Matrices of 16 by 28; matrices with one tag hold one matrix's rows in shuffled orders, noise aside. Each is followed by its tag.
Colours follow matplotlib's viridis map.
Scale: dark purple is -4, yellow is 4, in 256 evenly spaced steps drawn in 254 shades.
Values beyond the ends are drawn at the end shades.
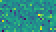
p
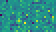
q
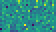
q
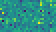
p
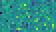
q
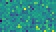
q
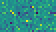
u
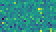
p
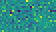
u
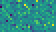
q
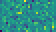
q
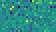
u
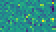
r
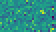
r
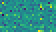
p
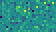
q
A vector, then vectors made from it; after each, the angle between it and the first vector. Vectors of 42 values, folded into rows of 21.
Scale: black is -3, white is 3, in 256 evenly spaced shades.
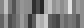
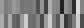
orthogonal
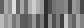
partly opposed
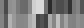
nearly opposite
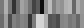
nearly parallel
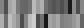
nearly opposite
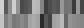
partly opposed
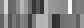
nearly parallel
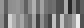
partly opposed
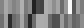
nearly parallel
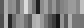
partly aligned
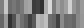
nearly parallel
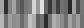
nearly opposite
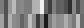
nearly opposite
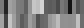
nearly opposite
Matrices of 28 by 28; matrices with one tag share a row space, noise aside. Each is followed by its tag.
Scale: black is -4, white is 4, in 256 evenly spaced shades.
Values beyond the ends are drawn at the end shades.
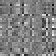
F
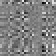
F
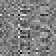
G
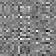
G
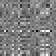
G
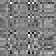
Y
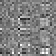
G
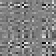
F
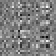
G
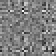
F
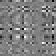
F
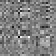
G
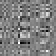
G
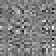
F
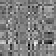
Y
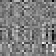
F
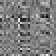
G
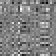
G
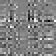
Y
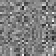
F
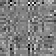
Y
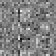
G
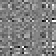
F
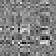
G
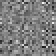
F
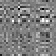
G
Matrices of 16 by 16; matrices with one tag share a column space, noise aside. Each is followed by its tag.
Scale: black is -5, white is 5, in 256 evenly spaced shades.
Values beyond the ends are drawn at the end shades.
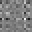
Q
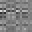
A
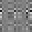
A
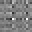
Q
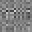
A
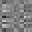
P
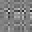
A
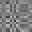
P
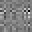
A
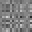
P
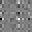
Q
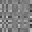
P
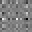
Q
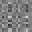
P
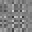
P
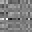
Q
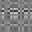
A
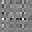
Q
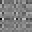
Q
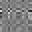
A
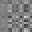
P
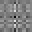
P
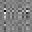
A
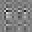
A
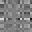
Q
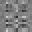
P
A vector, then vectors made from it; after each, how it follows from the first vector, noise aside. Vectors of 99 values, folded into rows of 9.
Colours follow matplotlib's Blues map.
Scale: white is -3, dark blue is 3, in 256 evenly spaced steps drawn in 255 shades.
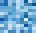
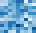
negated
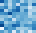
wrapped around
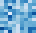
reversed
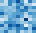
negated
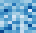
wrapped around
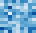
reversed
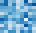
copied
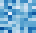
reversed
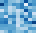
wrapped around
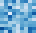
reversed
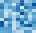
wrapped around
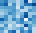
copied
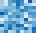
negated
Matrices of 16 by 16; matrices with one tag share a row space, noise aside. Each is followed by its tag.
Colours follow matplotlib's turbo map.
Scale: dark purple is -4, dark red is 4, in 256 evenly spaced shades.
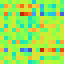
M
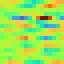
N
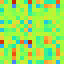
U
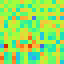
M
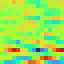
N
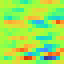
N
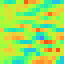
N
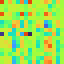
U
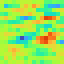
N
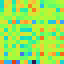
M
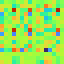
U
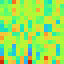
U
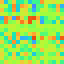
M
